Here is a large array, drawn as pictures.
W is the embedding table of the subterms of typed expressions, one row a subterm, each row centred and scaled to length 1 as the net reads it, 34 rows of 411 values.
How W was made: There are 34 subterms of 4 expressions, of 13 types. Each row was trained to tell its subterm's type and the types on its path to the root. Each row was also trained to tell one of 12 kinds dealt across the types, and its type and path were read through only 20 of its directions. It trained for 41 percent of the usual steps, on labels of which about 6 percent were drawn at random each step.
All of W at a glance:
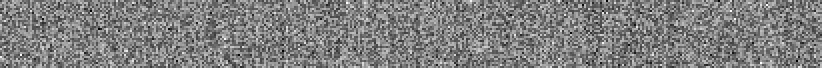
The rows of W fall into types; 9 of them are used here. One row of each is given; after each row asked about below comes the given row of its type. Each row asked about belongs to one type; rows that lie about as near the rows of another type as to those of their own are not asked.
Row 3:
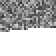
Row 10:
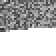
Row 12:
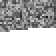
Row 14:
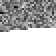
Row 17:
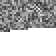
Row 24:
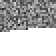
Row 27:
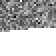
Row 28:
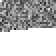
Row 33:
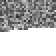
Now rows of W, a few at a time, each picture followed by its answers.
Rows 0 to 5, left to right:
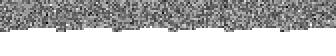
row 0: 17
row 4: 28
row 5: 27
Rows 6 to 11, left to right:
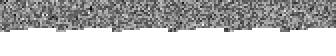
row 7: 24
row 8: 33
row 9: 14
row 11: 12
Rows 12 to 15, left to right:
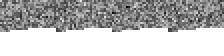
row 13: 17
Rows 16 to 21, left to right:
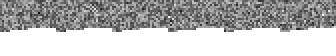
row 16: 33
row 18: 12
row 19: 10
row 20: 3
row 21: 24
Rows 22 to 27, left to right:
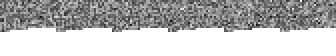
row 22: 24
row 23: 10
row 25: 10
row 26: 33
